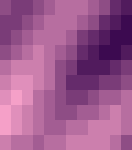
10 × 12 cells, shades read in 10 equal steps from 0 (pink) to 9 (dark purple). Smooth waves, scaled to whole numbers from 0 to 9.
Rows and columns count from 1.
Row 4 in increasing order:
2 3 3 4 4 5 5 7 8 8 9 9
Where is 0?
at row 7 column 2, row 8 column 1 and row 9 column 1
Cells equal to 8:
8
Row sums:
59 63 67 67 60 52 42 36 29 34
